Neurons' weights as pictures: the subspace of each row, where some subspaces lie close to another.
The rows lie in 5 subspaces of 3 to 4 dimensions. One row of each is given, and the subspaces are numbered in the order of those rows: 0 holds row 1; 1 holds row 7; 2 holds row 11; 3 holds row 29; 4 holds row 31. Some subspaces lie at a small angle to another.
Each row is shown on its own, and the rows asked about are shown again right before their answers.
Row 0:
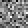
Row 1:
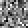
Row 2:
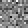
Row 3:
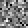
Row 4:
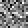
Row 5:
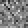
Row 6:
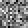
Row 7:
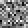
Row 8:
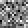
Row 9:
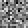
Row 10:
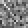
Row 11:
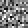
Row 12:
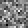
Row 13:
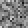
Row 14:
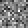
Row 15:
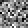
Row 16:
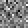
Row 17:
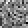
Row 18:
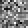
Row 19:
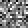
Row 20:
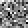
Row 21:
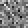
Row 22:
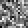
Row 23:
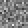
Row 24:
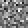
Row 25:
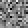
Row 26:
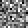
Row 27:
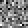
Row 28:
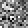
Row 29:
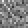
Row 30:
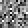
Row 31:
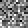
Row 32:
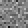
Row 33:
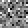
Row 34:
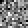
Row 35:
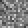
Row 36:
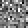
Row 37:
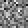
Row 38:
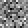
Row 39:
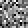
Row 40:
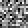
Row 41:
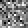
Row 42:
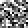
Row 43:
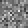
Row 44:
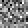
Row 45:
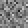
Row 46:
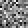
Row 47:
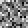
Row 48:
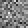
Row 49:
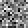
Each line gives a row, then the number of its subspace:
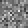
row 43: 2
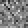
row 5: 3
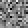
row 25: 4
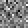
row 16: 1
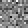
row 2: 0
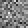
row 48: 0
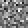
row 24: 1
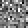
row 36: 3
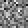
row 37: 1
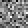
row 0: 0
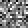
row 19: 4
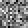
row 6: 1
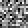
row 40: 4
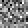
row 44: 3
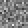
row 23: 2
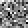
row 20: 0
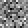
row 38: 2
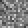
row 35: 3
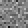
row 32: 0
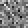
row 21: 3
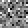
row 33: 4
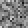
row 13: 2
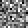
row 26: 3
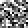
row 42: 0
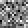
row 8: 1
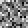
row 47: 2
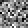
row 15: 2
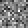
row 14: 4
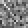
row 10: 3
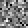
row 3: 0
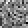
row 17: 0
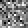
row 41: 1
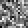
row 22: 2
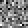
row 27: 0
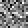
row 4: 3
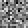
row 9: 1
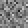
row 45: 1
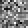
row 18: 0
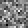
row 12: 2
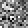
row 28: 2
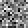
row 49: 4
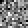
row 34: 0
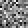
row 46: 4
